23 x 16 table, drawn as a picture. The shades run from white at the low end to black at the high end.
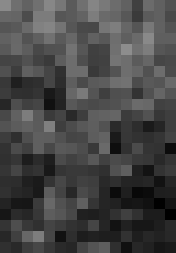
No row or column stands out. Overall the values sit about 70% of the way up the scale. There are no regular stripes. The ninth with the highest average is the bottom right. The field climbs toward the bottom.
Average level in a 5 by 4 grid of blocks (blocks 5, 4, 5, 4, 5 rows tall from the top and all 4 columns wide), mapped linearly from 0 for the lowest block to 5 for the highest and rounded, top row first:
0001 / 3211 / 2223 / 4334 / 3345
